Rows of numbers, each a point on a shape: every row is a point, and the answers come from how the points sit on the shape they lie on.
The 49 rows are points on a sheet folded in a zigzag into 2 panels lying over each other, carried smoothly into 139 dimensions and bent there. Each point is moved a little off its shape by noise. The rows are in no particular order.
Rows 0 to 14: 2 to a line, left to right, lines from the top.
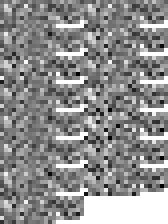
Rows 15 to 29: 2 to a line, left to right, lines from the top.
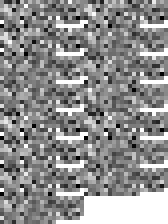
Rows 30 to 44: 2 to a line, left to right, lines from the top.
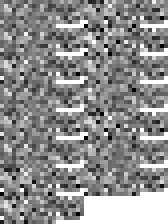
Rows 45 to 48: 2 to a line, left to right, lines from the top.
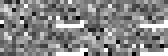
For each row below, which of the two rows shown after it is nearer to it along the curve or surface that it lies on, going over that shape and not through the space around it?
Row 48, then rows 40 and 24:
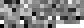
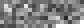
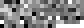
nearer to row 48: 24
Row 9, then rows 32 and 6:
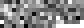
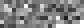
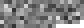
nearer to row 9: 32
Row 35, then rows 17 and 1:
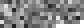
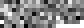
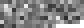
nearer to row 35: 17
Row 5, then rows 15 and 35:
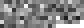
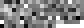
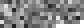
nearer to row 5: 15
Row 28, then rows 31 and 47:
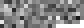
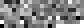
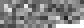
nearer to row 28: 31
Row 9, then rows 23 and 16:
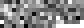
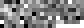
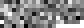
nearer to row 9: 23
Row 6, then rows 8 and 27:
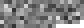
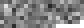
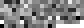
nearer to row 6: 8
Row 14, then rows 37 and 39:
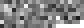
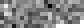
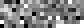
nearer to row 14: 39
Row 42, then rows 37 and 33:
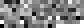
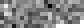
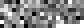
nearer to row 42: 33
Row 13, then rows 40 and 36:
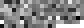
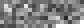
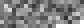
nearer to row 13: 36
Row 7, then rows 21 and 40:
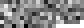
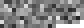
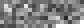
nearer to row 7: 21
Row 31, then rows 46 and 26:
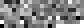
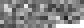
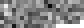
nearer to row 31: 26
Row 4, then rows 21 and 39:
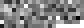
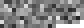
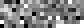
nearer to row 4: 39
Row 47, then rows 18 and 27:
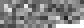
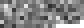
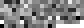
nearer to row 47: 18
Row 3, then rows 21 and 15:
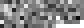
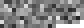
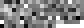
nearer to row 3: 15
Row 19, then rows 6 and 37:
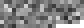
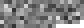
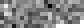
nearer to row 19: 6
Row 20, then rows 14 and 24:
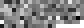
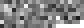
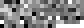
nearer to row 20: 24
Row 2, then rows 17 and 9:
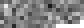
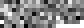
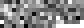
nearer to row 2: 17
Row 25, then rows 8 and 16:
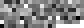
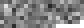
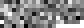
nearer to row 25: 16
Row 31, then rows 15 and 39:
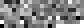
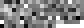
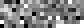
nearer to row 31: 39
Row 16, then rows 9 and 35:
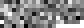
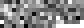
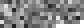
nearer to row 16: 35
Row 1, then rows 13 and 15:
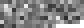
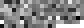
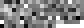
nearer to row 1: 15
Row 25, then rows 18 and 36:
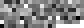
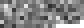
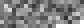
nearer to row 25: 18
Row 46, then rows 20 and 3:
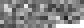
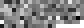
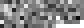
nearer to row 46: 3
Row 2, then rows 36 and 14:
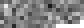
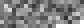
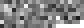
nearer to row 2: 36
